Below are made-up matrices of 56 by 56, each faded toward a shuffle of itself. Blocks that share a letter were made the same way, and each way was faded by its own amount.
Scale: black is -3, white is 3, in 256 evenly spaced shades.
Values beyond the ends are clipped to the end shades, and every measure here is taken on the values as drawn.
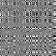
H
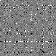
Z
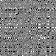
Z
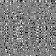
Z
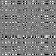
H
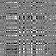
H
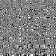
Z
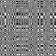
H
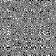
Z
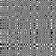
H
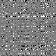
Z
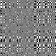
H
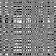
H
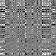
H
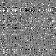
Z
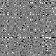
Z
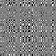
H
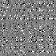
Z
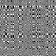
H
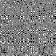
Z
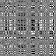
H
